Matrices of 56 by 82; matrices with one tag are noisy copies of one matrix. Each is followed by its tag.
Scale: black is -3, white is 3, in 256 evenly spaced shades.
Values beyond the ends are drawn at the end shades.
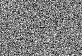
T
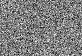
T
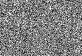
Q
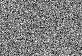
T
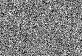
Q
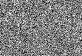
Q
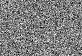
T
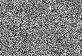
Q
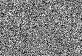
Q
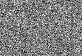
Q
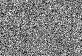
Q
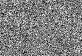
Q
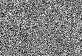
Q
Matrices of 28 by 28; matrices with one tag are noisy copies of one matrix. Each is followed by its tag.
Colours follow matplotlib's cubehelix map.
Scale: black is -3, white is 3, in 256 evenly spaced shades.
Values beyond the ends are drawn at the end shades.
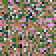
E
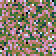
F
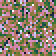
F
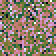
E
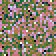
E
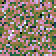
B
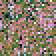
E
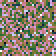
F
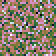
B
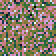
E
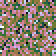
F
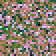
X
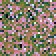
E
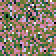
E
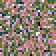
X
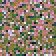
B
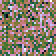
E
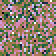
E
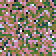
F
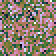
E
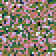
X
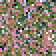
F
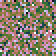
F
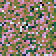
B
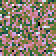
X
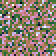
X
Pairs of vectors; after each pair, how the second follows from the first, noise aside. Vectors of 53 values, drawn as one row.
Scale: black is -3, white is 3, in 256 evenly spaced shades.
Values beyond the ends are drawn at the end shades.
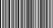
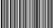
negated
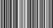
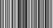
negated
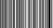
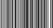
negated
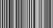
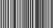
negated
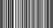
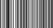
sign-scrambled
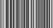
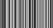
negated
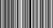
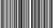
negated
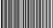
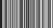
sign-scrambled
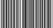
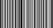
negated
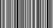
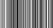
sign-scrambled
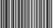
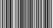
sign-scrambled
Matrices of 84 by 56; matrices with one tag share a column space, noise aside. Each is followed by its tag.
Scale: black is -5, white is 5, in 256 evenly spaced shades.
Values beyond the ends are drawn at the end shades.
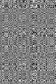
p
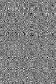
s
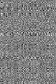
s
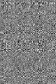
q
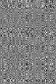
p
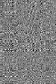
q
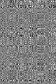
p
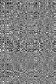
q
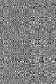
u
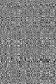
u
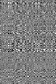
q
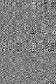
q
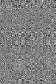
p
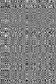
p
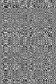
p
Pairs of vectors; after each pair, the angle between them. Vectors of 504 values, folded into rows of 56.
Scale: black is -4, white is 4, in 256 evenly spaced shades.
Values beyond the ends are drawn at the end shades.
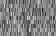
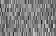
orthogonal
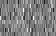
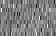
orthogonal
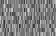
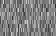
partly opposed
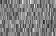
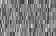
partly opposed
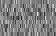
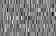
partly opposed
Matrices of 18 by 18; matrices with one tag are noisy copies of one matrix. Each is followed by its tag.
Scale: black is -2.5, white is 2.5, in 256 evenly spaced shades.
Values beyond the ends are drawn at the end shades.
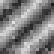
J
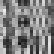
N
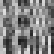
N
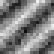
J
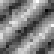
J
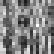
N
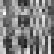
N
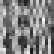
N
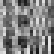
N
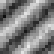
J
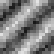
J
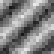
J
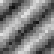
J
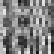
N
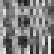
N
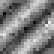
J
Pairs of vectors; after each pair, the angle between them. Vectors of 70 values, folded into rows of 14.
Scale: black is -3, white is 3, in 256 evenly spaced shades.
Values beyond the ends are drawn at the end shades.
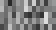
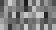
nearly opposite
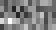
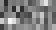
nearly parallel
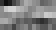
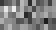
partly aligned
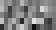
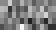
partly aligned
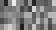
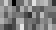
nearly opposite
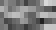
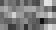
nearly parallel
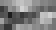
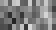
partly aligned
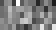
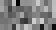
nearly opposite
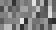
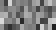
partly opposed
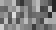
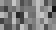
partly aligned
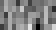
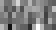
nearly opposite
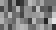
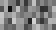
partly aligned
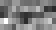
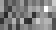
orthogonal
